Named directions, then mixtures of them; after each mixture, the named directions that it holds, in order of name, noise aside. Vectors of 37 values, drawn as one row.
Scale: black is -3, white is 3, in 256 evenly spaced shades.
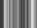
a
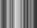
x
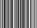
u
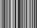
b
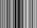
b, x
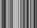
u, x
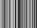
b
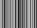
b, u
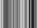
a, u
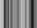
a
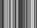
a, b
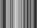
x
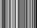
b, x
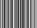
u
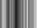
x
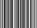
u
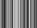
u, x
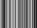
b, x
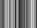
a, b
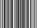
u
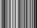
b, x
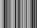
a, b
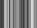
a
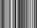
a, b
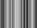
a, x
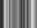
a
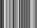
a, u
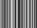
b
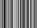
u, x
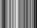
b, x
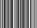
u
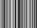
b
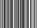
u
